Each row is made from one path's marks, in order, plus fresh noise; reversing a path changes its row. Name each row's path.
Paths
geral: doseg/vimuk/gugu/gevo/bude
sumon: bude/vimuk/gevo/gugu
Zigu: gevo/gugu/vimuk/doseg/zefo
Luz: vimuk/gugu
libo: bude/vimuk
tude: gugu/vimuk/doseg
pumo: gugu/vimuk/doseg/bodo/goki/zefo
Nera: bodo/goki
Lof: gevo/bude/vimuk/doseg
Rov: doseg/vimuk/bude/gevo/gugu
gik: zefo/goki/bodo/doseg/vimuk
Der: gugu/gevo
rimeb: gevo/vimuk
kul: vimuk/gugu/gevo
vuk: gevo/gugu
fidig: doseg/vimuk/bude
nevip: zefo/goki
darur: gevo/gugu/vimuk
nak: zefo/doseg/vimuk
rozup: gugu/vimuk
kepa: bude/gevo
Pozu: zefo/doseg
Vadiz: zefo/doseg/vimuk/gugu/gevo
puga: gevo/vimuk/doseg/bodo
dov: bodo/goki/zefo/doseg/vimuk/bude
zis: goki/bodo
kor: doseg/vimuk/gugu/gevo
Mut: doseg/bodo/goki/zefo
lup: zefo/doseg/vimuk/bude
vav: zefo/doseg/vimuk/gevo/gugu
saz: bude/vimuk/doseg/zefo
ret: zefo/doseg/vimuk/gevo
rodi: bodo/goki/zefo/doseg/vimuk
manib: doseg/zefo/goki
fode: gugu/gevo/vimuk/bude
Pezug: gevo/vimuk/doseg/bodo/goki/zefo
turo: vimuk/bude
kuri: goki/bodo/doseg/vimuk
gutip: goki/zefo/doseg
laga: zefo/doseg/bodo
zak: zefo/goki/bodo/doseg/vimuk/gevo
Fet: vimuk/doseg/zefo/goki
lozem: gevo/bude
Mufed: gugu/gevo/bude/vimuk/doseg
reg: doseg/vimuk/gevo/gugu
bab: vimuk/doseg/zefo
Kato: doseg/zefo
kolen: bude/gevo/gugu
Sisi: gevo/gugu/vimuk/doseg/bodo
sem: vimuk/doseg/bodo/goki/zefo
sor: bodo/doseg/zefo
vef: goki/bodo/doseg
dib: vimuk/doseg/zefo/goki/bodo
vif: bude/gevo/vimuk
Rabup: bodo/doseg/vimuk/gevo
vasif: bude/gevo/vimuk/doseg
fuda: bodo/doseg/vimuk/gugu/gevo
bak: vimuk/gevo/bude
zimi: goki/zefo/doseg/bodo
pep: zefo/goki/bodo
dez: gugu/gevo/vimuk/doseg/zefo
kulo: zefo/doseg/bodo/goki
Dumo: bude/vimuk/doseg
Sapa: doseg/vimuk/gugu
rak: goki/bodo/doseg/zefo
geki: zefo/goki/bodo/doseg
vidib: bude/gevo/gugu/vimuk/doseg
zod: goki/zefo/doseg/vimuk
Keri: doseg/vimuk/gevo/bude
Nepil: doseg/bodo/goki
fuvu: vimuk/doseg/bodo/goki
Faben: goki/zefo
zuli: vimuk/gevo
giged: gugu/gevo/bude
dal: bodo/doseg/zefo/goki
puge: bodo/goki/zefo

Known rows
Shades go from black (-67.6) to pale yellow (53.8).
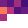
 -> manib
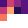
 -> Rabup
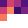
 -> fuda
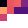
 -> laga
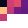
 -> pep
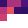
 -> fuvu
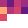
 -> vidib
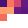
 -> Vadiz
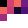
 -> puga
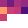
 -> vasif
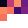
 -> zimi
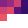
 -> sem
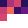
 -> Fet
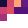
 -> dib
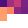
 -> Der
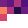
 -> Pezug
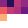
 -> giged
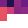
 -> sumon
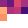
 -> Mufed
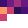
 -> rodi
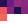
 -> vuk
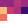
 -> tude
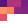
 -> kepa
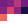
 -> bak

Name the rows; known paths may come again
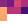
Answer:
Mufed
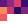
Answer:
Zigu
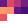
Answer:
zak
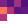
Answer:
manib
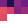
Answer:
sumon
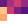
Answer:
gutip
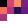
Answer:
Sisi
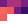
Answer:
lup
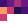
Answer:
rodi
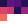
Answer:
Nera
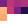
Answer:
vef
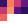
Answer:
zuli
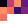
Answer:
zimi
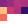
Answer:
tude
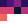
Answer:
dal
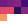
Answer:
sor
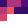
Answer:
fuvu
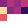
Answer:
geki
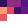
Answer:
kulo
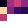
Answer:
darur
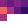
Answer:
Nepil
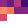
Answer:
saz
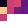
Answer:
pep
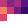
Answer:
Kato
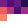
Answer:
puge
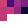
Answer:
Keri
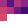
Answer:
Rov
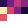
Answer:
rozup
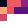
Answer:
laga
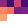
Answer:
dez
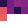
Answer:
vuk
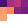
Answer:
Der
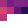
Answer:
Sapa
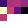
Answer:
gik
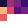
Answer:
nevip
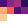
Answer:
Faben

